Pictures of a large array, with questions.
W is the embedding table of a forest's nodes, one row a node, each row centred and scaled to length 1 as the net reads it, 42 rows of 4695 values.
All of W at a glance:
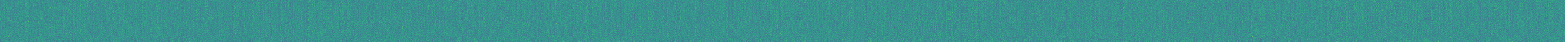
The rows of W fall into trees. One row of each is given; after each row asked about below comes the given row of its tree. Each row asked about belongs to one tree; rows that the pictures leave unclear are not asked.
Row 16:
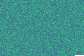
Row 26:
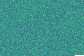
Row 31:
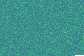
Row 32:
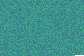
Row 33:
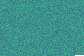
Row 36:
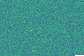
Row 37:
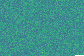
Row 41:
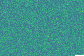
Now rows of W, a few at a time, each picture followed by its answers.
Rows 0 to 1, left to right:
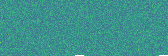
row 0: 37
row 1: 31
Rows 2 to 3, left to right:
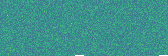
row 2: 41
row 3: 32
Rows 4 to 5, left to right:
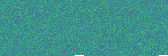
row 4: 31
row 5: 32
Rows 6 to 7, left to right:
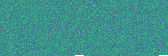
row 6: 32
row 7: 33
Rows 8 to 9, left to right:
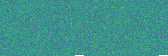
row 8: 33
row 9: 32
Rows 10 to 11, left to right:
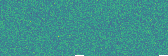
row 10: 37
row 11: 36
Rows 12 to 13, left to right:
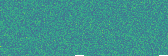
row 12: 37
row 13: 31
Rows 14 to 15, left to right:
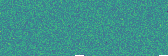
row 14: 36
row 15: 37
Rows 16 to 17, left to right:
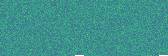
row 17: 36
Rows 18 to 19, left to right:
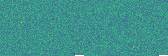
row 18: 36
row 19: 36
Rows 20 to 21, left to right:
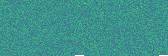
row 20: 33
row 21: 16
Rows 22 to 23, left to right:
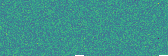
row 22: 16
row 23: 37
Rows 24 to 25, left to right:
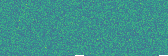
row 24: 26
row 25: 16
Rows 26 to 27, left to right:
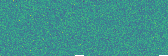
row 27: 33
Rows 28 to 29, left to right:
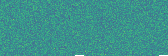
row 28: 26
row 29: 31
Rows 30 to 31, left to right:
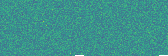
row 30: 32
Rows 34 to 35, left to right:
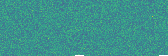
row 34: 31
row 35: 33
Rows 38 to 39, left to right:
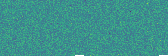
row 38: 41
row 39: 16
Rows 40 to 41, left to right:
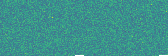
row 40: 41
